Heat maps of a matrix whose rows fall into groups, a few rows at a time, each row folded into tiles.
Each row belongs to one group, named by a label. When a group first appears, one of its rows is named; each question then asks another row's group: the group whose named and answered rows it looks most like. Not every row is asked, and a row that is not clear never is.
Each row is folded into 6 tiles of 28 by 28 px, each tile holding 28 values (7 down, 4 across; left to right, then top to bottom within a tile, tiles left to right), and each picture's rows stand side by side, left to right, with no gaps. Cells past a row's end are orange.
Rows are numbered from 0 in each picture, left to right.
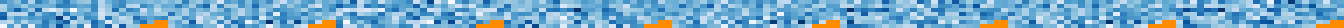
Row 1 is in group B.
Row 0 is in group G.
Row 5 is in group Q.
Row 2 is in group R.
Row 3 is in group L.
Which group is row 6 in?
B
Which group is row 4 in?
B
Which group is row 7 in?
Q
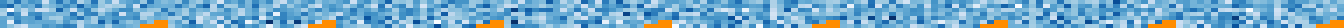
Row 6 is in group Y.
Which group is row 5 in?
Y
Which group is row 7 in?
G
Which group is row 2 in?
Y
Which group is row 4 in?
G
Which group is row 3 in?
Q
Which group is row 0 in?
R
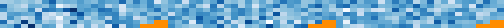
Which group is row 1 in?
Y
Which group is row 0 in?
L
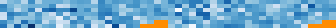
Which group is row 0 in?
L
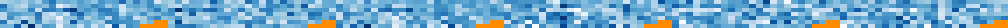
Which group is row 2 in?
L
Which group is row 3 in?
G
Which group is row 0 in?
L
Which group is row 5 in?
G
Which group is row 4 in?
R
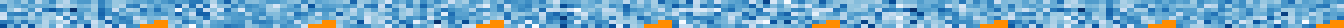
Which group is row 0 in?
L
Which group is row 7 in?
Y
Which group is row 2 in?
B
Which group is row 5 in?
L
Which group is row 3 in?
G
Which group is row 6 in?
L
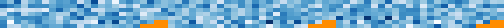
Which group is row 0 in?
R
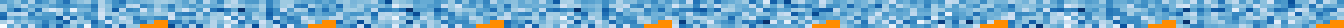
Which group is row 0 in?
G
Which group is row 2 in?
L
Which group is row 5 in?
B
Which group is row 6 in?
L
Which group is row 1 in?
L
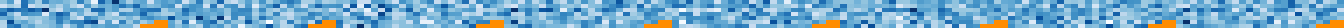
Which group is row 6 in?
Y
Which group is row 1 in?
Y
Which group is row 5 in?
L
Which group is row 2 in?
R
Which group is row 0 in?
Q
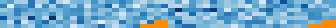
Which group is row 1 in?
Q
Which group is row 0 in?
Y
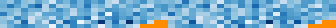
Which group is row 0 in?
B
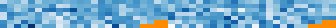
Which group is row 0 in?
L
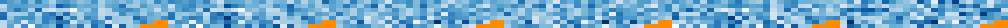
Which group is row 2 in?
B
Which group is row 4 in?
G
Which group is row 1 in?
G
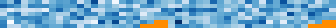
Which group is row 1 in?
Q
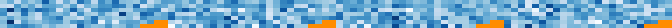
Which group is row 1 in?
G
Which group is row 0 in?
Q
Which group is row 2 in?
G
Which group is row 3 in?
R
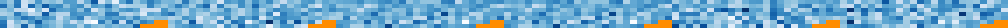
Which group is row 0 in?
R
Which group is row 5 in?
Q
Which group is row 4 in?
L
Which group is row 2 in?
Y
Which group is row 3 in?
Y
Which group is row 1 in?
B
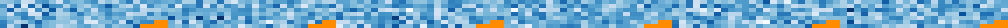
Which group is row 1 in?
Y
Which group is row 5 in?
Q
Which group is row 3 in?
R
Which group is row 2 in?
G
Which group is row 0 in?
R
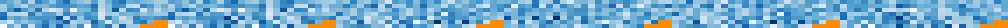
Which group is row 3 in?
Y
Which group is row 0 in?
G
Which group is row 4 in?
B
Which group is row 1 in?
G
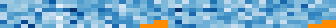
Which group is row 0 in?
L
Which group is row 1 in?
Q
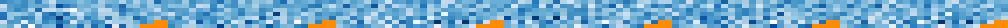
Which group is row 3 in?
Y
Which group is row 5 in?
B
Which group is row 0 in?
G
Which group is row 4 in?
Y
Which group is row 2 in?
B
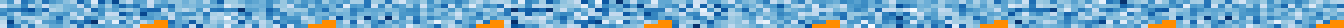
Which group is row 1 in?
L
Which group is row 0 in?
Q
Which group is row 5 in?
G
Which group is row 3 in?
Q
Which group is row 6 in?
Q
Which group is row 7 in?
Y
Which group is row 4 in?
R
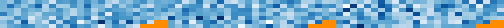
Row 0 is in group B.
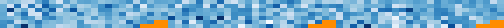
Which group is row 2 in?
L
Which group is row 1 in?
Y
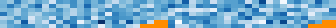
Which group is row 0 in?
B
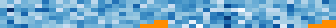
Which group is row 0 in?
Q
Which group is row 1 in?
G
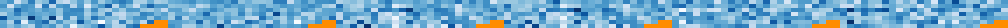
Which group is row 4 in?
R
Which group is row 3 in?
L
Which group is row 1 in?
Y
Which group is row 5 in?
Q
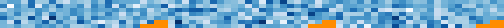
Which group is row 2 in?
G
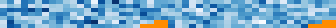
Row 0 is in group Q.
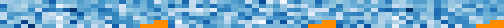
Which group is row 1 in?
R
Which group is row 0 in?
L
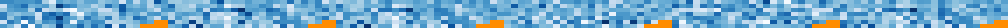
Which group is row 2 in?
L
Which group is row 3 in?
B
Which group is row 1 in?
L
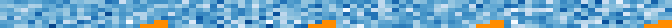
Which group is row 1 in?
Y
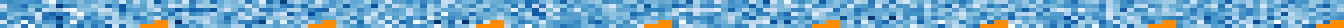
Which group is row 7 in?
Y
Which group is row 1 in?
Q
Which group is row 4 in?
R
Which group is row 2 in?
B
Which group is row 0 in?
G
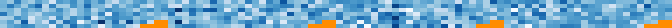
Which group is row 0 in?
B
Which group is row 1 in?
Q
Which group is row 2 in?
G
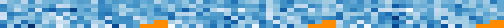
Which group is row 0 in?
L
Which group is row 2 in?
G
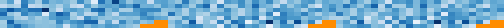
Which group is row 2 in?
B
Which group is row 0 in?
Q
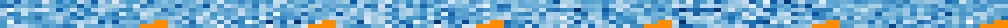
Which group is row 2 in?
B
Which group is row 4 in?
Q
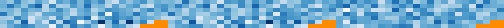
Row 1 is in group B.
